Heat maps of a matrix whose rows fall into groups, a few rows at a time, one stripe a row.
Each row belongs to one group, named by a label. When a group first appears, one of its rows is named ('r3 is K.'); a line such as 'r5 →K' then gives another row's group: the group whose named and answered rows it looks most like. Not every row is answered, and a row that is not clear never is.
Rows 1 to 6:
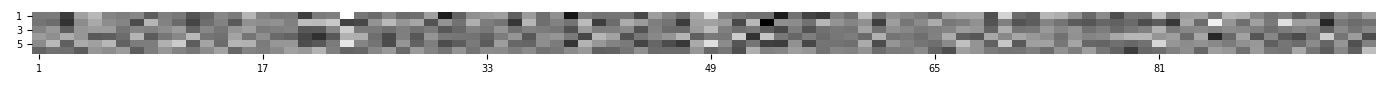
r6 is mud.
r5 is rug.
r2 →mud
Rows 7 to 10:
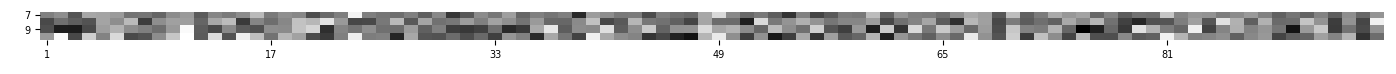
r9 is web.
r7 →rug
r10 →rug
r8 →mud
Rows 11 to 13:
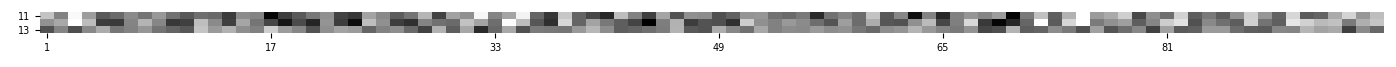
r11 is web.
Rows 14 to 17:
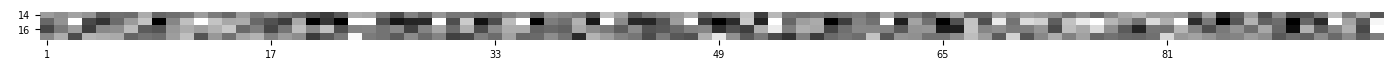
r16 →mud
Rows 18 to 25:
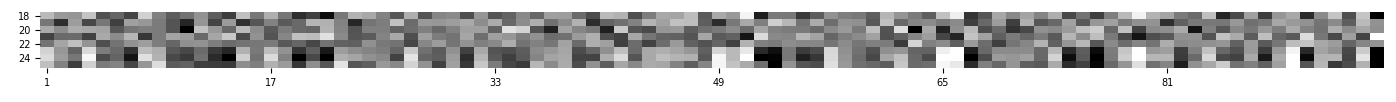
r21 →mud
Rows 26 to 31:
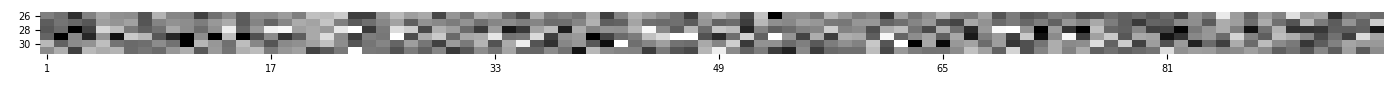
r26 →mud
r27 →mud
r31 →rug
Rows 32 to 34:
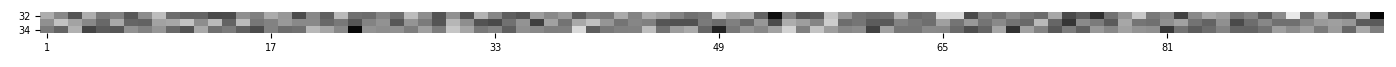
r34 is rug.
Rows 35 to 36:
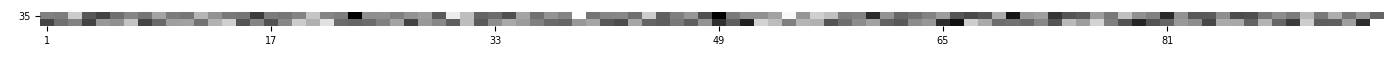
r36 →mud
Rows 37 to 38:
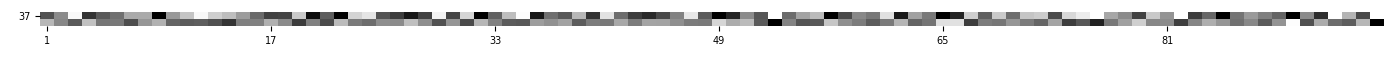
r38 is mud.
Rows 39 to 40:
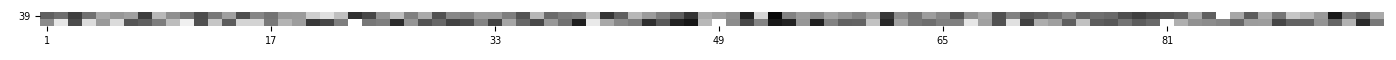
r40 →rug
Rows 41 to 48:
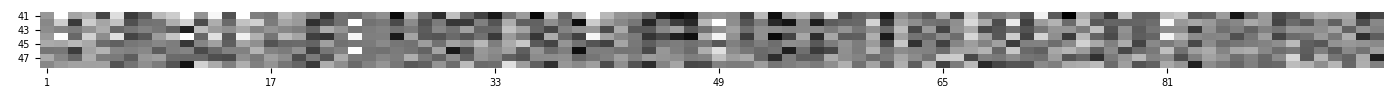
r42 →rug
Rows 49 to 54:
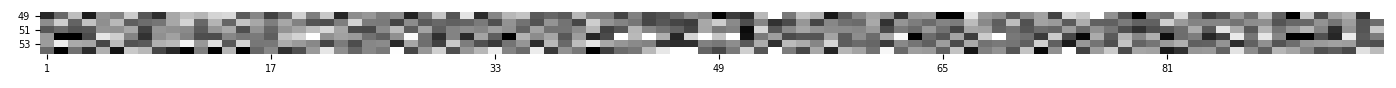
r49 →mud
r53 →rug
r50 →rug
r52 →web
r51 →mud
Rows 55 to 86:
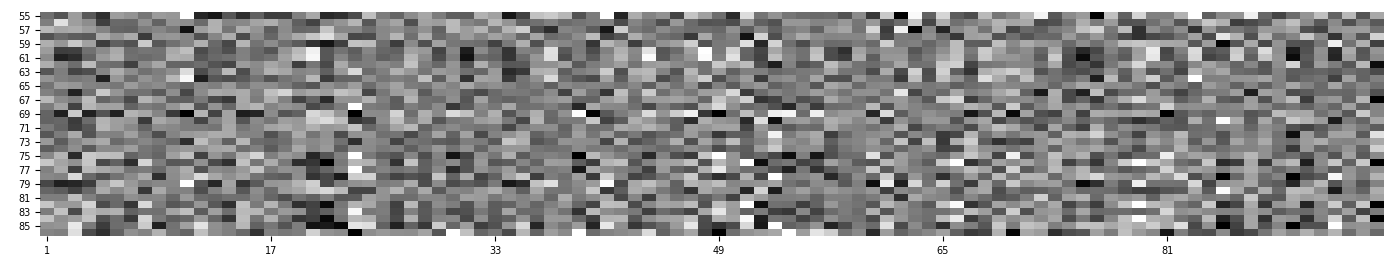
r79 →web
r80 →mud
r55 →web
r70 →mud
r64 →web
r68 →rug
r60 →web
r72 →mud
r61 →web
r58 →mud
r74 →mud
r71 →web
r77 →rug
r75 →rug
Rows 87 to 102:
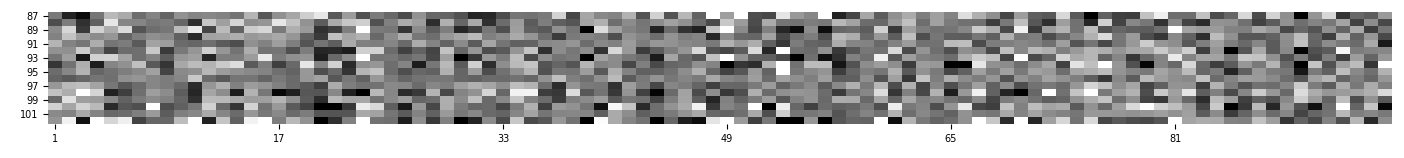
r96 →web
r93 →rug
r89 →rug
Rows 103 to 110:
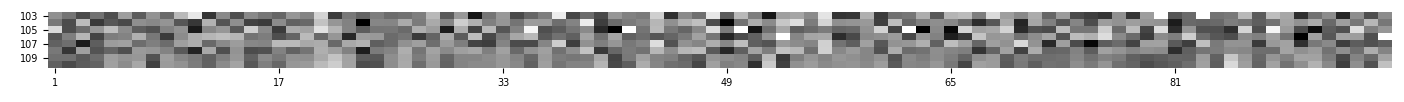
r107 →web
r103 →web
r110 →mud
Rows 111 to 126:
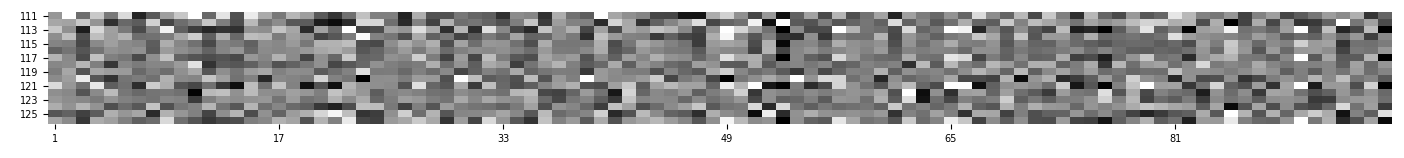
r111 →rug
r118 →web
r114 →rug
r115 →mud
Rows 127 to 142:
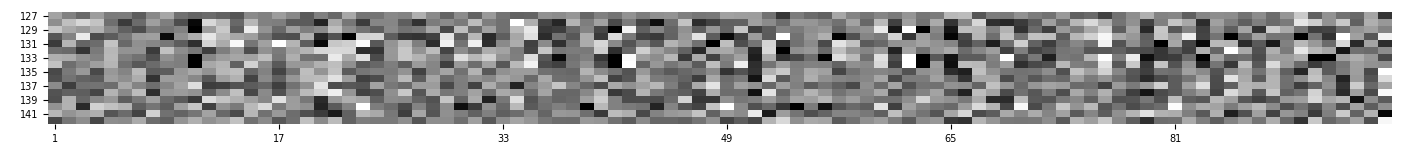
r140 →rug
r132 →mud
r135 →mud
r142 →mud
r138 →mud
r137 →web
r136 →mud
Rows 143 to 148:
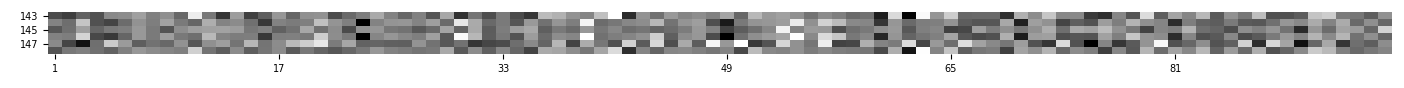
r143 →web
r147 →web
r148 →web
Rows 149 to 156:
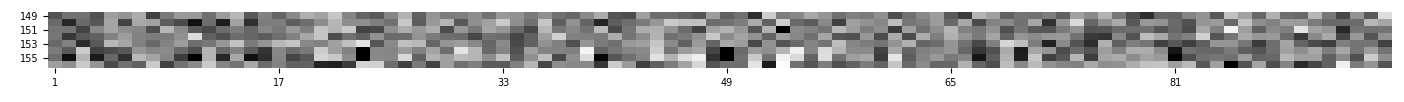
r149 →mud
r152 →web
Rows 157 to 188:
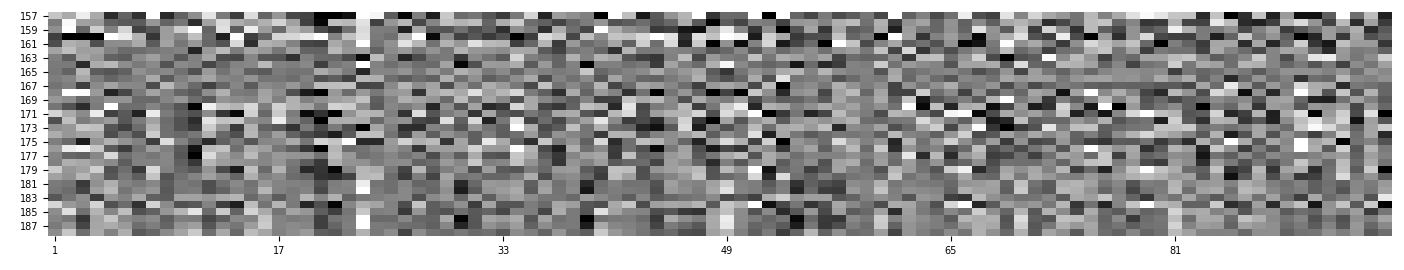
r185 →rug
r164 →rug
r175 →mud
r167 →mud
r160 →web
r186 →rug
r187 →rug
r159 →rug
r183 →mud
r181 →rug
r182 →rug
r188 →rug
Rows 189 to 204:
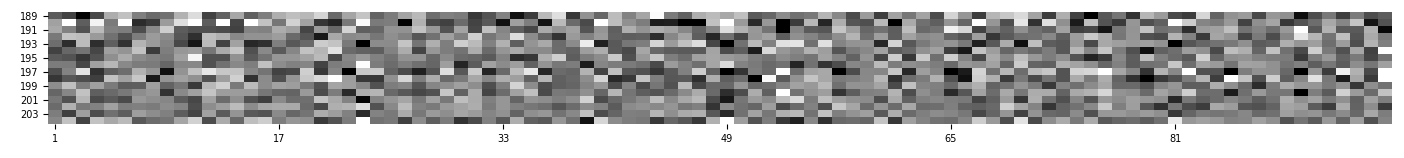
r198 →mud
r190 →rug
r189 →web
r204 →rug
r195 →web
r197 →mud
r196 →rug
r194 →mud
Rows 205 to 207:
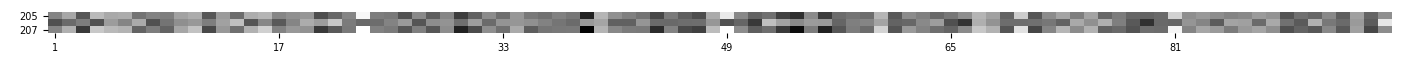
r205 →rug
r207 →rug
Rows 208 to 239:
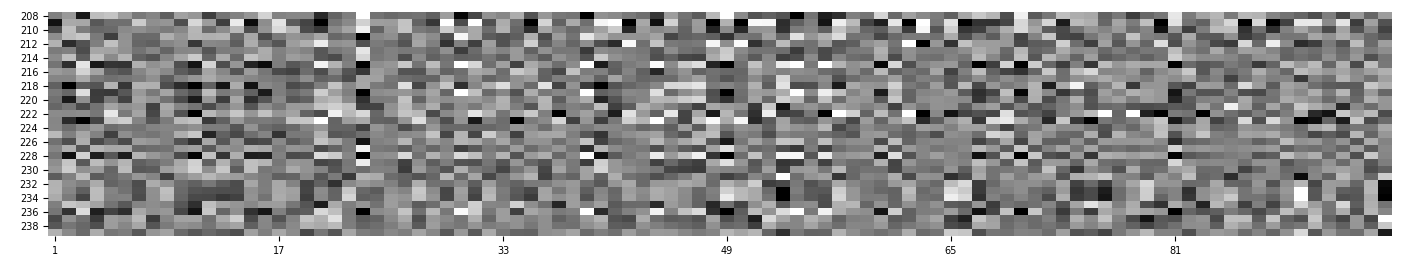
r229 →rug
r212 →web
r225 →web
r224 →web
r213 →rug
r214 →rug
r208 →rug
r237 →mud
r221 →mud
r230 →rug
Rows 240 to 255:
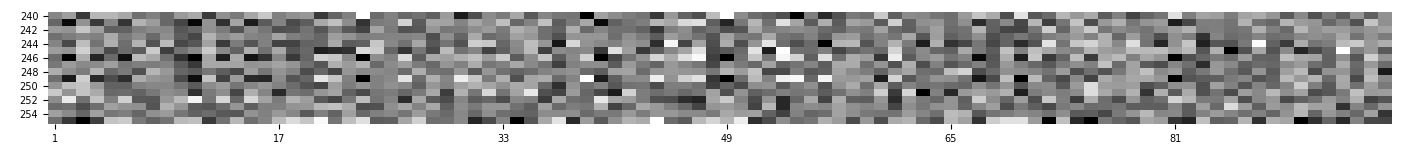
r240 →rug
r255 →web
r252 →rug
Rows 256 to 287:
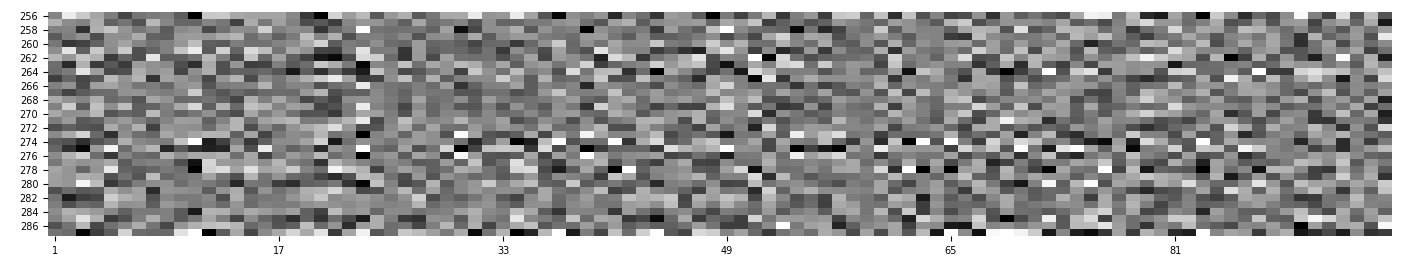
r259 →mud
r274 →web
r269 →rug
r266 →rug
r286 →mud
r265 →mud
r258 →rug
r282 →web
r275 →rug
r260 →web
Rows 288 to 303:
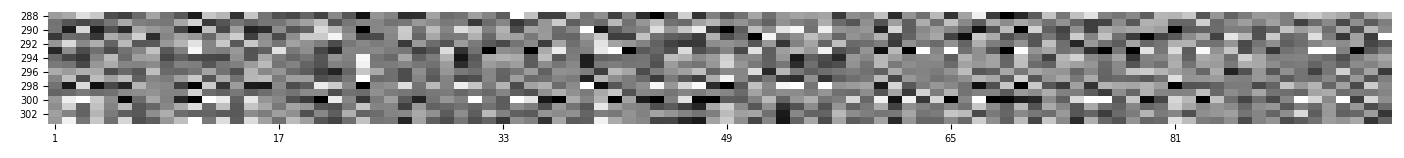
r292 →rug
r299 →web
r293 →web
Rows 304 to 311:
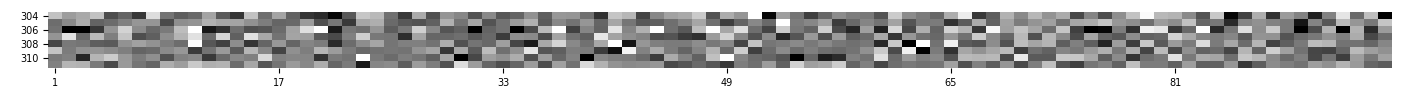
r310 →rug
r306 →web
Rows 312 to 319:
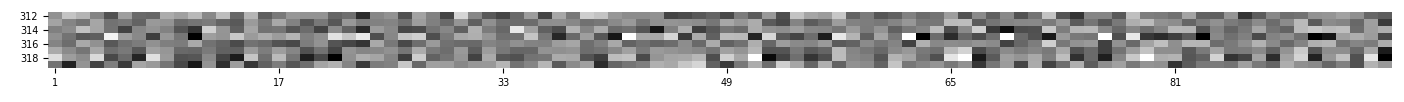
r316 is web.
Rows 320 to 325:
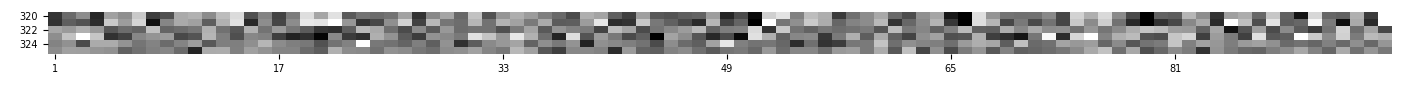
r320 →mud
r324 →rug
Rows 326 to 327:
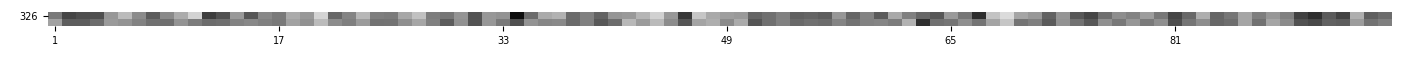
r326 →web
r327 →web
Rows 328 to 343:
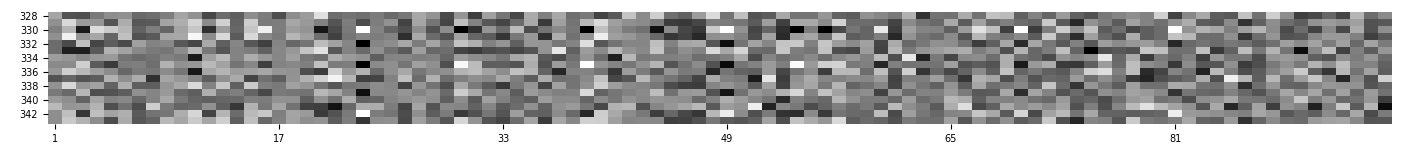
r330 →rug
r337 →mud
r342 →rug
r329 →rug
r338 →rug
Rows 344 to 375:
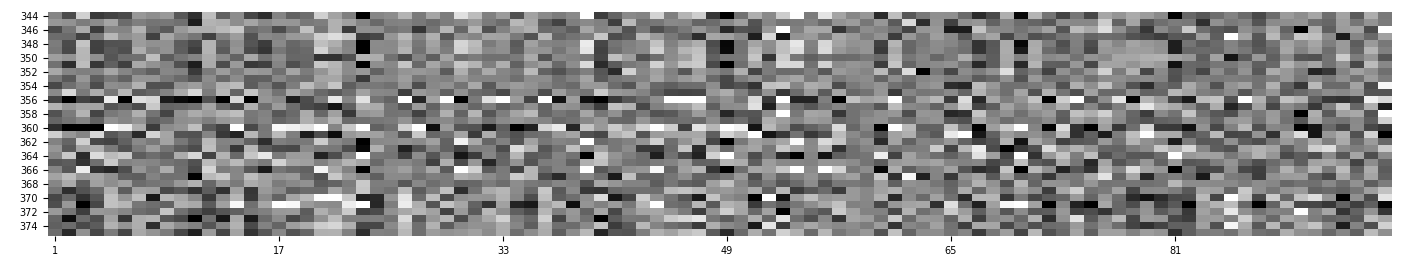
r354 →mud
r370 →mud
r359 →mud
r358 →mud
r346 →mud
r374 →mud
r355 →rug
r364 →rug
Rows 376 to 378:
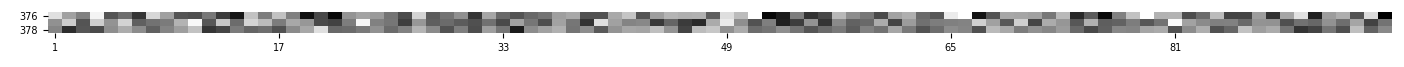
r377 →rug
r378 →web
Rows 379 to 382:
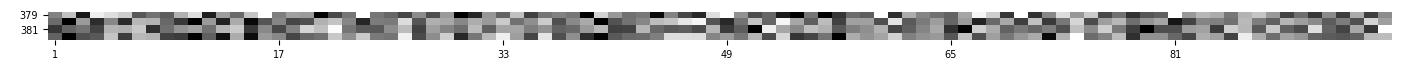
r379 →rug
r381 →mud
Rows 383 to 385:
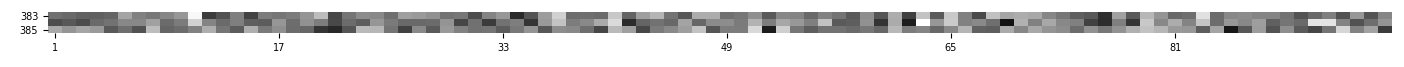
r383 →web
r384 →web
